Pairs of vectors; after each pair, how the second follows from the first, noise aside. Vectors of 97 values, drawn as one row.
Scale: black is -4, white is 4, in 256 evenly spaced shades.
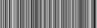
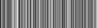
shuffled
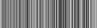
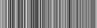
reversed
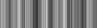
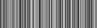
shuffled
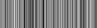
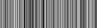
copied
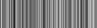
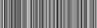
shuffled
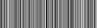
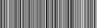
copied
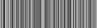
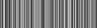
negated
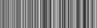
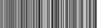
negated
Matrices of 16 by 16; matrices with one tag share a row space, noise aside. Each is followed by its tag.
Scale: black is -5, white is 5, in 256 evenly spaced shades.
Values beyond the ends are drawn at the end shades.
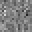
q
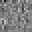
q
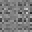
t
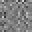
q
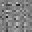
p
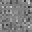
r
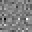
q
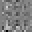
p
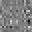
r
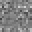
t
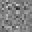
p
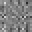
q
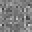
r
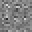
p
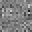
r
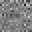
r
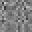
q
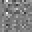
p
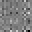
r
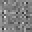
q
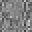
r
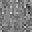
r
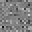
r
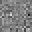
r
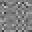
q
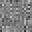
r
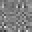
q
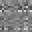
t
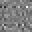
q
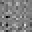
p
